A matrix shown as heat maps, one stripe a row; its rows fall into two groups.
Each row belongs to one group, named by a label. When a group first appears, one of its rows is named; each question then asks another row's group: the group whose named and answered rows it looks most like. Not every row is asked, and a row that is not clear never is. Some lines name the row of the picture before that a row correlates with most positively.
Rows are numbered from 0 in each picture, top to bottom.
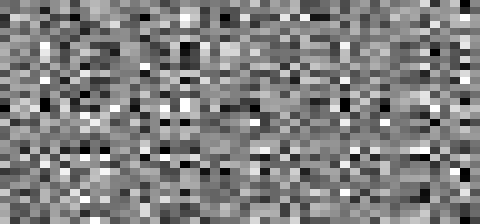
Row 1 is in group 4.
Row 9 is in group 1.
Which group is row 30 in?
1
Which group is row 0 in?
4
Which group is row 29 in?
1
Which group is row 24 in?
4
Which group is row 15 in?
4
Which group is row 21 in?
1
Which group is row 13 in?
1
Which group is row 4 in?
1
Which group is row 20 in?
1
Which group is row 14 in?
4
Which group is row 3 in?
4
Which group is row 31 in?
4
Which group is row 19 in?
4
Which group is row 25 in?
4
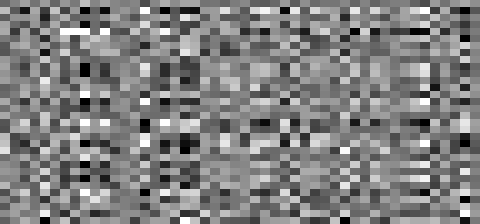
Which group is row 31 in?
4
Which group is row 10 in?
1
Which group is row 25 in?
1
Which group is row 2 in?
4
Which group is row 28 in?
4
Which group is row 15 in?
1
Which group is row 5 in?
4
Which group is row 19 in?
1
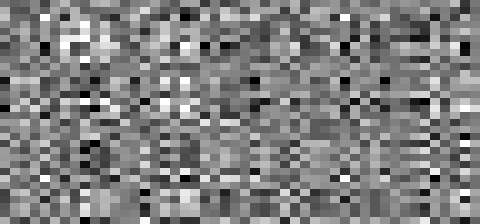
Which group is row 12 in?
4
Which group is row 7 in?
4
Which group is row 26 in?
1
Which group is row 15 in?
4
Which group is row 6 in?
4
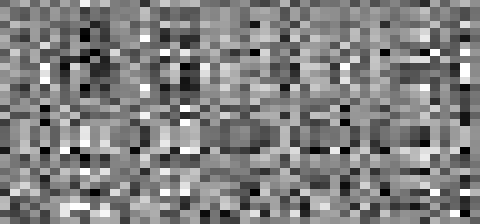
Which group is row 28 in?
1
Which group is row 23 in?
1
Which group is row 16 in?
1
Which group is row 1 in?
1
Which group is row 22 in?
1
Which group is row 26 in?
4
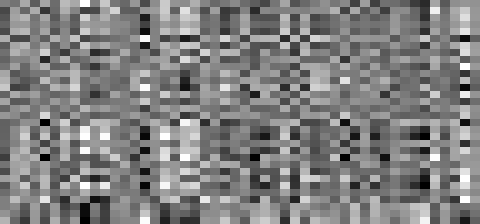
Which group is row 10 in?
1
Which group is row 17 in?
4
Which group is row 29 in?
1
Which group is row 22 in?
4
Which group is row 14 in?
1
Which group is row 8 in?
4
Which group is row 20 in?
4
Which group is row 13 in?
4
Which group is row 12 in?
1
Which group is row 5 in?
1
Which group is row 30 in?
1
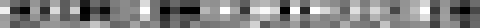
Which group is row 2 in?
1
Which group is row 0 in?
1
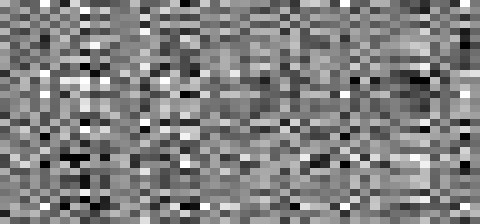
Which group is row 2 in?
1
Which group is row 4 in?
1
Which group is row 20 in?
1
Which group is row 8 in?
1
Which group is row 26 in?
1
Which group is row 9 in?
1
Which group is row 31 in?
1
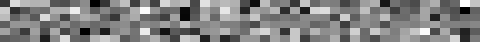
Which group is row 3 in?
4
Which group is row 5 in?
4
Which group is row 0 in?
4
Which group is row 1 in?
1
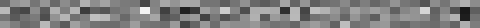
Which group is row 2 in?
4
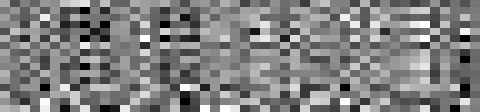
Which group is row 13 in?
1
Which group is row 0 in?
1
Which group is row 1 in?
1
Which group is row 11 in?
1
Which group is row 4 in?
4
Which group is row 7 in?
1
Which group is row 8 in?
4
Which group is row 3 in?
1
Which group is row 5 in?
1
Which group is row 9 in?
1
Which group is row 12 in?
4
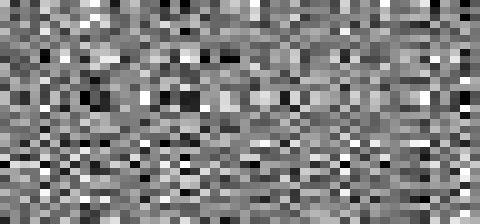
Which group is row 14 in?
1
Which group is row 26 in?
4
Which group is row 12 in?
4
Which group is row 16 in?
4
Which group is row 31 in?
4
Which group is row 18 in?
4
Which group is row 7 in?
4
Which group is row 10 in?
1
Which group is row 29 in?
1
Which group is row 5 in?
1
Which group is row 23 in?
4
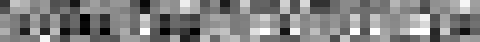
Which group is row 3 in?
1
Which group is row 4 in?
1
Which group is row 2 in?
1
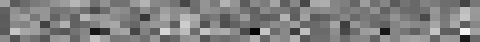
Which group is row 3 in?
4
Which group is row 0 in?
1
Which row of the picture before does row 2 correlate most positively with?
1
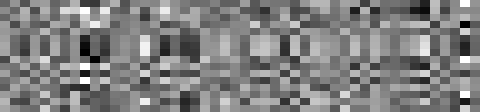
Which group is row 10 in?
1
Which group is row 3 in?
4
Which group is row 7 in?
1
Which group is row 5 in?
1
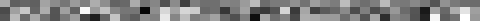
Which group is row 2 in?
4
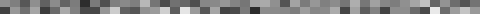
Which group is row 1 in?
4
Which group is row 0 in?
1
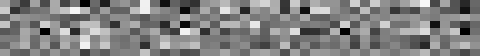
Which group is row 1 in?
1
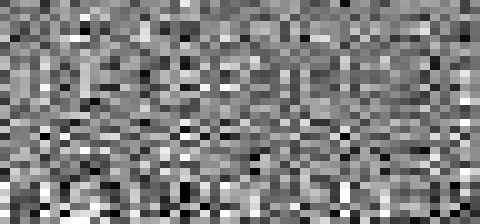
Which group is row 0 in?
4
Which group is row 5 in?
1
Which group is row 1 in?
4
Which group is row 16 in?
1
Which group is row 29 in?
4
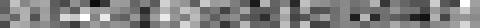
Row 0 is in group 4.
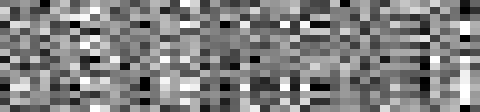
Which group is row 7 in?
4
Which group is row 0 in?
4
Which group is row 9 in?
4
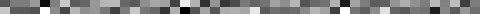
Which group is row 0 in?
4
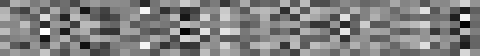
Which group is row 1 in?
1
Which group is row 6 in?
1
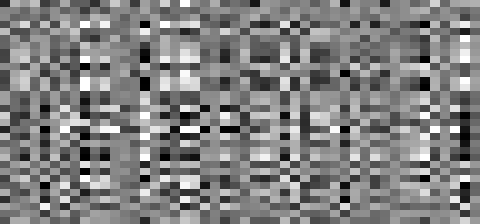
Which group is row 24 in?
1
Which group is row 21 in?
1
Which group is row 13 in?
1
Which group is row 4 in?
1
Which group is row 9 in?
1
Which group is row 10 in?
4
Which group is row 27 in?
1
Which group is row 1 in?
1
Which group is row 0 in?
4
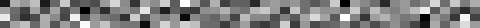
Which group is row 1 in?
1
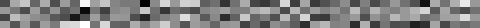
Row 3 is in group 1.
